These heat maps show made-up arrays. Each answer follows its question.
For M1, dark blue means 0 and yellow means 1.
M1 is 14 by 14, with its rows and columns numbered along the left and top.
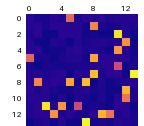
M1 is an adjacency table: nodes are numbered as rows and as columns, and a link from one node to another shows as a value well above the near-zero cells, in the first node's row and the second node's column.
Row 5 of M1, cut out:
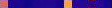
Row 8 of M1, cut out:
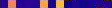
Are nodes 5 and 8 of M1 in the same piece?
yes
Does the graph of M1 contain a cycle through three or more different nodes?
no
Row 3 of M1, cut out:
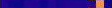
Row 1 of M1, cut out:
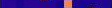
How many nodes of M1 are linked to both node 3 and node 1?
0
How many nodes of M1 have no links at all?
0
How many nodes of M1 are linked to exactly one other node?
9
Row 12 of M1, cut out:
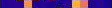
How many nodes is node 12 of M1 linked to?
3
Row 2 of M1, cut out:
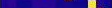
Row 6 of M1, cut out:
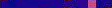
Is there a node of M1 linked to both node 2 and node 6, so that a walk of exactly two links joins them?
yes
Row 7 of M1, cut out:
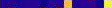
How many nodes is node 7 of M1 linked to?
2
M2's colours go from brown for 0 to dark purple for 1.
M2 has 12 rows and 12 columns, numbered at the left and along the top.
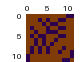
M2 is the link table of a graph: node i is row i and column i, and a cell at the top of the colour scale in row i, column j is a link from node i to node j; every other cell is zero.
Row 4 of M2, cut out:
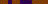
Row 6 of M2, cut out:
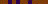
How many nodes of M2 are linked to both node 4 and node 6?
2
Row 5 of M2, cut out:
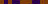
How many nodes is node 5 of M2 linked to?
5
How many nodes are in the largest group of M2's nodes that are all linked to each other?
5
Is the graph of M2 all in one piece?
yes
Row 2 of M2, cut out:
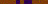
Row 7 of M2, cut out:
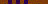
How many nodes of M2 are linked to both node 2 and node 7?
2
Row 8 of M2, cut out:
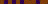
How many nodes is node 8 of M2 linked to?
4
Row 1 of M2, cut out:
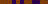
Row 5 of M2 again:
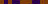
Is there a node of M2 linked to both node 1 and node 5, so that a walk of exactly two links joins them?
yes
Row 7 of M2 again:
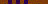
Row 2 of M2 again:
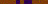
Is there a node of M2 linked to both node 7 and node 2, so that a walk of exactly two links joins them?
yes
